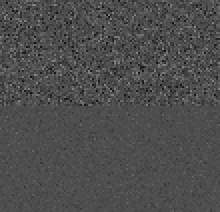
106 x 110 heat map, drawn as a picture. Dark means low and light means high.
The distribution is heavy-tailed on both sides. There are no regular stripes. The halves do not mirror each other. There is no overall slope. Fine speckle covers the field. No single row or column stands out from its neighbours. Overall the values sit about 30% of the way up the scale. A horizontal seam about 50% of the way down splits the table, and the bottom part is calmer.
